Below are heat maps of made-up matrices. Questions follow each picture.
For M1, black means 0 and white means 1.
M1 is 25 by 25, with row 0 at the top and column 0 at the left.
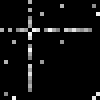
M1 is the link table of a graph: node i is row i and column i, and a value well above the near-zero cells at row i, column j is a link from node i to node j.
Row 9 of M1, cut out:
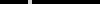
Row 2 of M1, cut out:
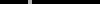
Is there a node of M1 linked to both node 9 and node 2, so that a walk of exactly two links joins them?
yes
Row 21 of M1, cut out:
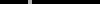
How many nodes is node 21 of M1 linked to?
1
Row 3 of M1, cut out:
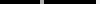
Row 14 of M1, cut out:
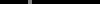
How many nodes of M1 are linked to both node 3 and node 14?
0
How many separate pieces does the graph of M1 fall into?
2
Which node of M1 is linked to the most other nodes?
node 7
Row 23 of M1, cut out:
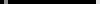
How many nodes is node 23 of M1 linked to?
2
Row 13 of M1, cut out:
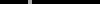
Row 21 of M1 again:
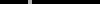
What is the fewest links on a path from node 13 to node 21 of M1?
2
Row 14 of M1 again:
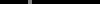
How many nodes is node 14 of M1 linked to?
1
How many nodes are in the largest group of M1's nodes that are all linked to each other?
2
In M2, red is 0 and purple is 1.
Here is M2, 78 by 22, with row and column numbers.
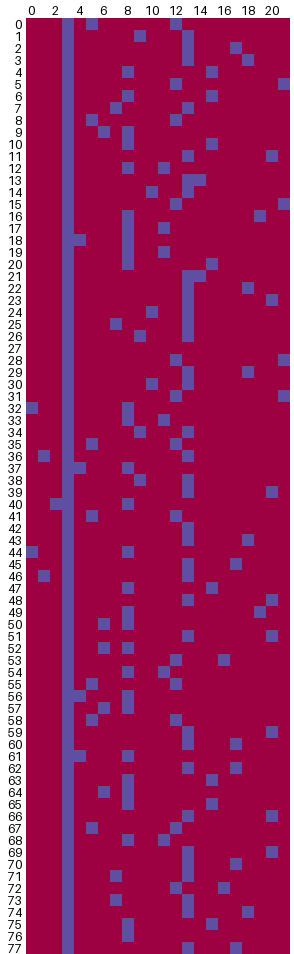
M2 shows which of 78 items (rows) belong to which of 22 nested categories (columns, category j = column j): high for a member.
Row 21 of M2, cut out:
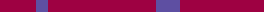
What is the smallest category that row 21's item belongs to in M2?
14
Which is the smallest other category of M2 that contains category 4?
8
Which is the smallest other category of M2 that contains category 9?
13
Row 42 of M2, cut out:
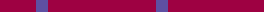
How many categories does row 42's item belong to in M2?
2
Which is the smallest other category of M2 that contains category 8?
3
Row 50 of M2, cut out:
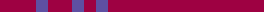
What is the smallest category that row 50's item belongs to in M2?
6
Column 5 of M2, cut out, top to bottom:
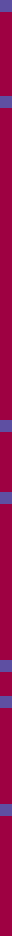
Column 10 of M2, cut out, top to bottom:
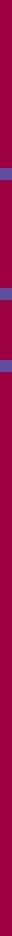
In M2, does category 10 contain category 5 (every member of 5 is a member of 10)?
no
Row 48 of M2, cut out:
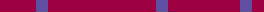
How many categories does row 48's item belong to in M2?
3
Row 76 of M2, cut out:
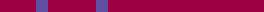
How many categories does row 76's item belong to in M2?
2
